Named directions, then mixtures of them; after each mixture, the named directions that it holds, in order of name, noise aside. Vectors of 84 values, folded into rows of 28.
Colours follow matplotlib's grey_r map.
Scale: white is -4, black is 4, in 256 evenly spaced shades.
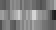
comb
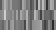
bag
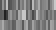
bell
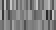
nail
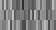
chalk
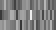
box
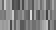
box, chalk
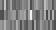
box, nail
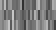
chalk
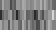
box, chalk, comb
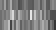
box, chalk, comb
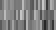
bag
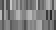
comb, nail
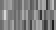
bag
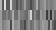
box, chalk, nail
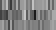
bell, chalk, comb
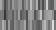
bag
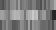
comb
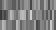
bell, box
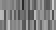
box, chalk, nail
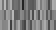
chalk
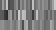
bell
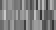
bag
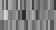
bell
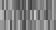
chalk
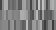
bag, bell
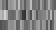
bell, box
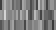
bag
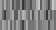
bell, chalk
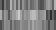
comb, nail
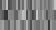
bell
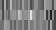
box, comb, nail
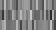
box, nail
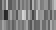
bell
